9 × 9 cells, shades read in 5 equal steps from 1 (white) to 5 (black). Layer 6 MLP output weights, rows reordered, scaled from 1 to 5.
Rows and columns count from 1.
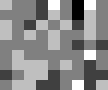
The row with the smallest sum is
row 4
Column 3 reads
3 3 4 2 3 3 2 2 2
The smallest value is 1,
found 4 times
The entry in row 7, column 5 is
3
